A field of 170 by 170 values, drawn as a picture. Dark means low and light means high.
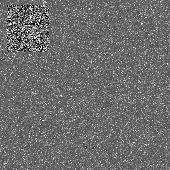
No overall slope runs across the table. On average the colour sits 40% of the way up the scale. The grain is fine, like static. The halves do not mirror each other. There are no regular stripes. An odd patch, rougher than its surroundings, sits in the top left.
